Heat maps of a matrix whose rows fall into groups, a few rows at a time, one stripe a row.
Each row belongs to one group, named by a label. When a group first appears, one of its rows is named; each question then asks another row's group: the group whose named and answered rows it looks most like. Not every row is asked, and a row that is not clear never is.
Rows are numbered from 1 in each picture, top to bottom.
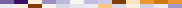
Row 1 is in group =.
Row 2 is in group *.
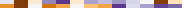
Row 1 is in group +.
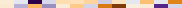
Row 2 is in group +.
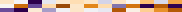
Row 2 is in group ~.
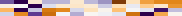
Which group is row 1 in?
=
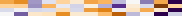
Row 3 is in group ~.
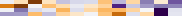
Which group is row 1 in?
*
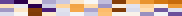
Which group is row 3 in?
+
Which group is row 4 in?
*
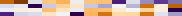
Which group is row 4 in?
~
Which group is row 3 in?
~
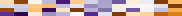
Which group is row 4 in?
=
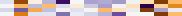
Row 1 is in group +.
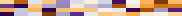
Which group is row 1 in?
+
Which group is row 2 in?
=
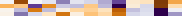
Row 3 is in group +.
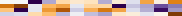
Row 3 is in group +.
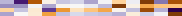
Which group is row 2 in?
=
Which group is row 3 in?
~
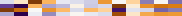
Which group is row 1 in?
*
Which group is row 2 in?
=
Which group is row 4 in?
=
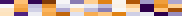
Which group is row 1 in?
~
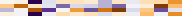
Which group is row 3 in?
+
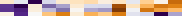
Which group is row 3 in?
=
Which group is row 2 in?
=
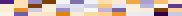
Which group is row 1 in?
~
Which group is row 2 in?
*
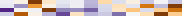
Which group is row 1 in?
*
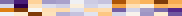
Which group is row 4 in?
*
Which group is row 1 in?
=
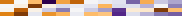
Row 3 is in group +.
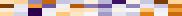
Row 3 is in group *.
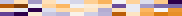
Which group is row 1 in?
~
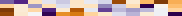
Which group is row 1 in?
=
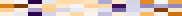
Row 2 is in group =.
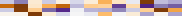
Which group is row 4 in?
*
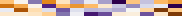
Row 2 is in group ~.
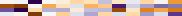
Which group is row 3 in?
=
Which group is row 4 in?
*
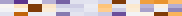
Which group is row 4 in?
+
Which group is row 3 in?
*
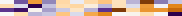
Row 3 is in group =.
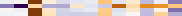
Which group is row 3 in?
*
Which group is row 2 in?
=
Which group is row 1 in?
*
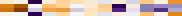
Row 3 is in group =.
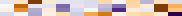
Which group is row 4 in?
~
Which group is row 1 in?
*
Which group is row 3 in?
+
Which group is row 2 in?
+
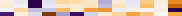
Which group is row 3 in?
~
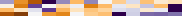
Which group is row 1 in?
+
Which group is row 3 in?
~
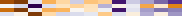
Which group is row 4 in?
*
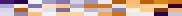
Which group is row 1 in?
=
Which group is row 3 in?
+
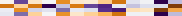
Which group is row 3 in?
+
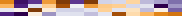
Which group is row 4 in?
=
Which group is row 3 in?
*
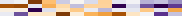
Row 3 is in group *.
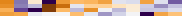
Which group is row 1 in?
~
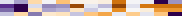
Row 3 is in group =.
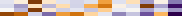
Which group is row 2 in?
~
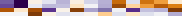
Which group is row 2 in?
=
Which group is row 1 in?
=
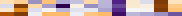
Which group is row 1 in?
+
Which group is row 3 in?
+
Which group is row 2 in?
+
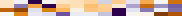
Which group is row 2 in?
~
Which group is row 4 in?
+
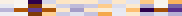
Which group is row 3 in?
~
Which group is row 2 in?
*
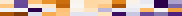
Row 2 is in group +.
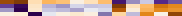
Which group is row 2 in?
=
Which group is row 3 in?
=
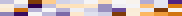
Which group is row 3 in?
+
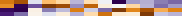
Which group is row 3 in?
=
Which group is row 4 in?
~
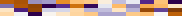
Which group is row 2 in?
+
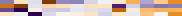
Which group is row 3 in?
=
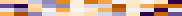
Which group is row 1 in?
~
